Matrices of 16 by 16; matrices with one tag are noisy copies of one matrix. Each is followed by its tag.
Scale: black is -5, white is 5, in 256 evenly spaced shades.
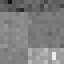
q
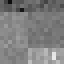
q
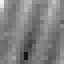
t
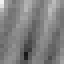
t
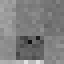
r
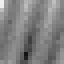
t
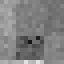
r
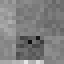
r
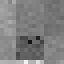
r
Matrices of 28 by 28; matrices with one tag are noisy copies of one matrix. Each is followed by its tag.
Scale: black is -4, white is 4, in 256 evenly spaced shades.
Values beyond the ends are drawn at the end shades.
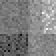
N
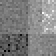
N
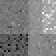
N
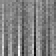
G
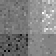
N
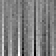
G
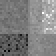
N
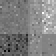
N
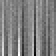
G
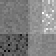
N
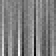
G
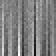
G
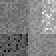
N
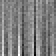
G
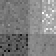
N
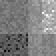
N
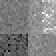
N
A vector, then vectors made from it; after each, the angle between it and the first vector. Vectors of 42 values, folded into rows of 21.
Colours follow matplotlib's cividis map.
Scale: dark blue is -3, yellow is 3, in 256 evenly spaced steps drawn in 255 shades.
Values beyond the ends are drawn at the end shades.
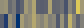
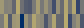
partly opposed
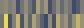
partly opposed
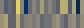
partly opposed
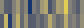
partly opposed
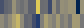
partly opposed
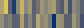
orthogonal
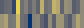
partly opposed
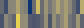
partly opposed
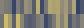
partly opposed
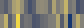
nearly opposite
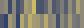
nearly parallel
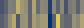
orthogonal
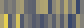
nearly opposite
